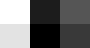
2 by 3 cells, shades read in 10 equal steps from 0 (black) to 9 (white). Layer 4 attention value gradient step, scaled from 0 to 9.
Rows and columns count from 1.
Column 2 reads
1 0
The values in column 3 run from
2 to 3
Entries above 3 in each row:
1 1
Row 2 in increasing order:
0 2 8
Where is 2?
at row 2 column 3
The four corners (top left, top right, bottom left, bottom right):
9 3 8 2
